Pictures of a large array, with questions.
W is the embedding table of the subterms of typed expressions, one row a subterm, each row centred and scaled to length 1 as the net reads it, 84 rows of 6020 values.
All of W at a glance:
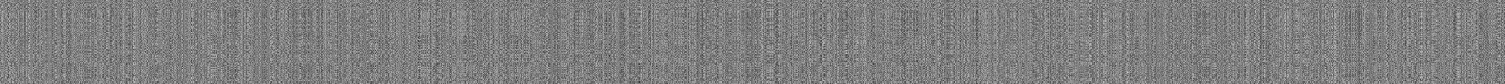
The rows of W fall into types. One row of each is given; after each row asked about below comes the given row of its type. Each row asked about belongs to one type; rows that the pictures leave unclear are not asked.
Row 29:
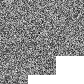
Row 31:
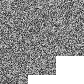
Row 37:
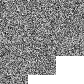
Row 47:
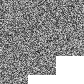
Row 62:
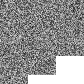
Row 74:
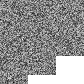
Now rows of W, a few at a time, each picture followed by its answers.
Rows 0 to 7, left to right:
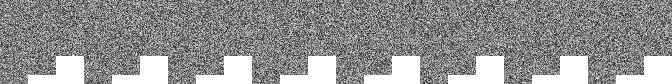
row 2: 74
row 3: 37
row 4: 62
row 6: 29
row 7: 74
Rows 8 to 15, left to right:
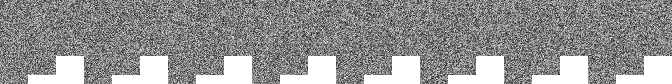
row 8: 62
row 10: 37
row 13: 47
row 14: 31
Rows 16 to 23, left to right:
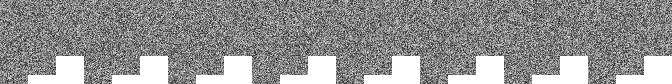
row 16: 74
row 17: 29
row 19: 37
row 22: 37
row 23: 47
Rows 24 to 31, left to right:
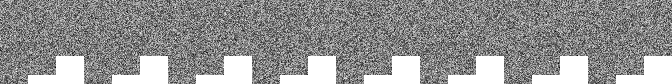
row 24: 29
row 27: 47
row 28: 74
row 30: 37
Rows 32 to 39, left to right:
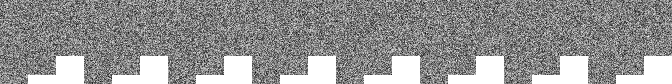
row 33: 31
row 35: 37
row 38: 74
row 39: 47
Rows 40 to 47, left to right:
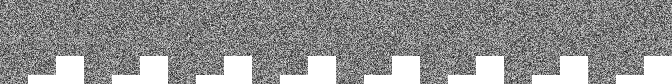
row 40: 62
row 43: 29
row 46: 74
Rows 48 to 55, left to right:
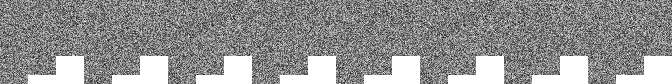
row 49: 31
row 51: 74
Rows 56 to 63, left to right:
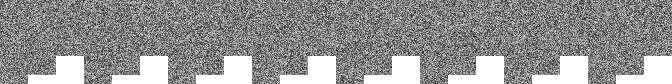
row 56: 62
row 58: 29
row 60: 29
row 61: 37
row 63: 47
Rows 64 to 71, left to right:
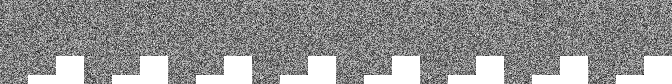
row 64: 47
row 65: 37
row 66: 47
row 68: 47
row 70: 37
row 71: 31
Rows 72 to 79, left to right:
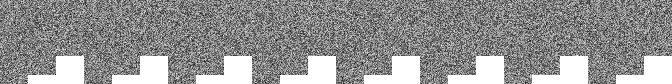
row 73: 47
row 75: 31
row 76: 74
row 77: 74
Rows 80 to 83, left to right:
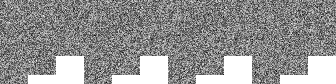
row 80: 29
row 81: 47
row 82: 47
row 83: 37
